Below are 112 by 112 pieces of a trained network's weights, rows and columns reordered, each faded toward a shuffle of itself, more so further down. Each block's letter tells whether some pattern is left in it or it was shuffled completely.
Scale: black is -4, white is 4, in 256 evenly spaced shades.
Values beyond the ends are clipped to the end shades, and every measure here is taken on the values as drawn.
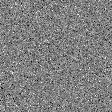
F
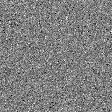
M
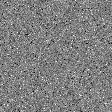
F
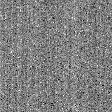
M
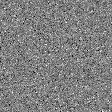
F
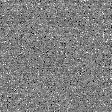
M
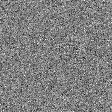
F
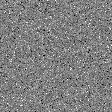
F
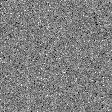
F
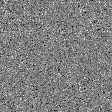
F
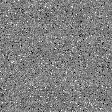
M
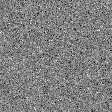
F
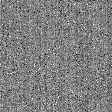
M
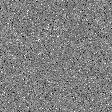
F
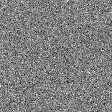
F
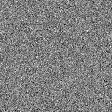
M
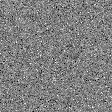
F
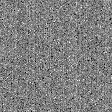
M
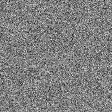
M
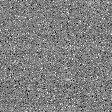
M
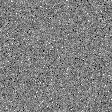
F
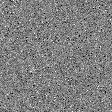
F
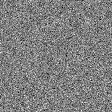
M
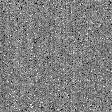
M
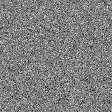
F
